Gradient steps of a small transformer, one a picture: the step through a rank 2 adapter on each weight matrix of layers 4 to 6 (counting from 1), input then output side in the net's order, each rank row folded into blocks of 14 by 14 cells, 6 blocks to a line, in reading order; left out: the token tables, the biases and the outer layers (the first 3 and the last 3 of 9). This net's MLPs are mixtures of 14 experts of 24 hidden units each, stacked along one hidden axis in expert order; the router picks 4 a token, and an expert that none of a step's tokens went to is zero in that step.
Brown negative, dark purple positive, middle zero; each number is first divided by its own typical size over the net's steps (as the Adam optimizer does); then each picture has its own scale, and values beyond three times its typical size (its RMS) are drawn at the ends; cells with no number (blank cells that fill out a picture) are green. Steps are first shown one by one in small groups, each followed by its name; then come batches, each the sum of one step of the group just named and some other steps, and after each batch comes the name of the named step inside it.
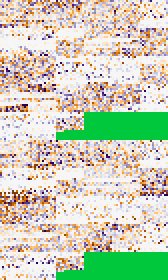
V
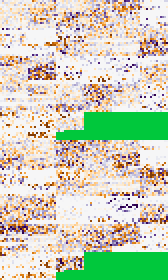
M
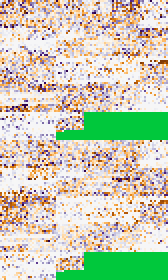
V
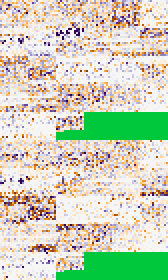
V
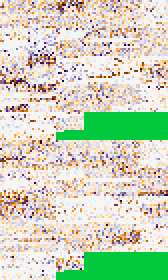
V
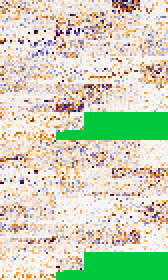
M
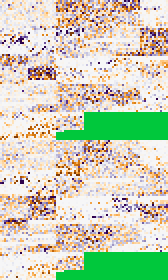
M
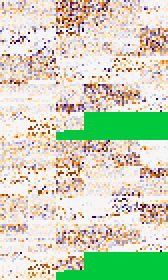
M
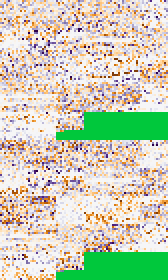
V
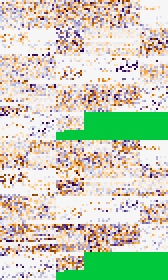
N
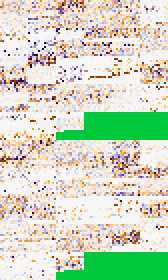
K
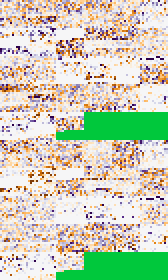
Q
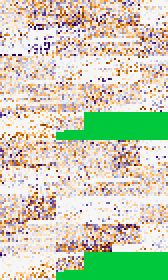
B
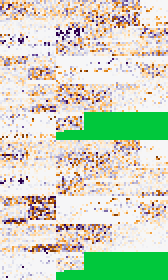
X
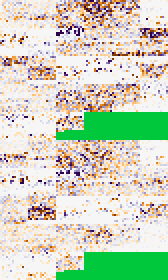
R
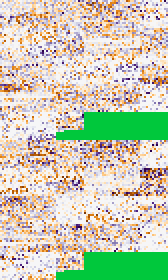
N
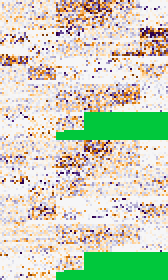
R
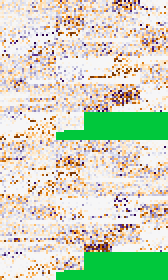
K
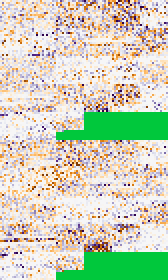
N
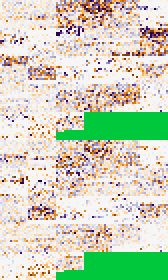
R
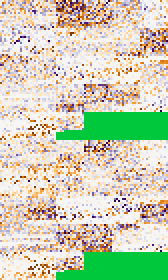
B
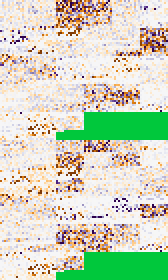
Q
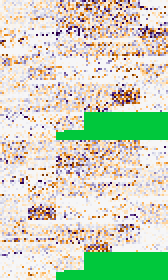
R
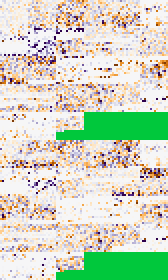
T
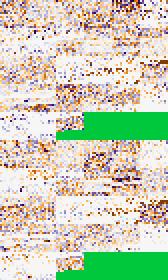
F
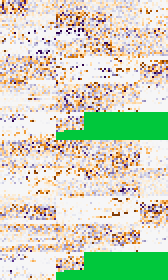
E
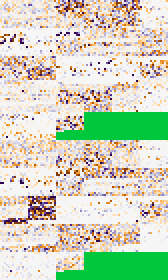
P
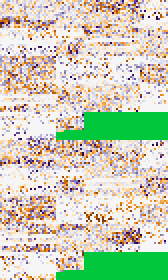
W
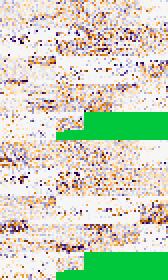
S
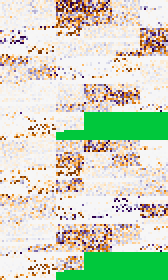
P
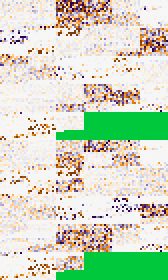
S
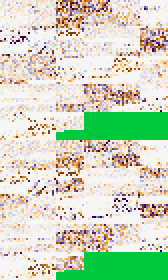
T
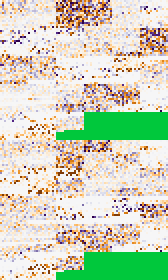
E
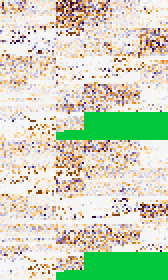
E
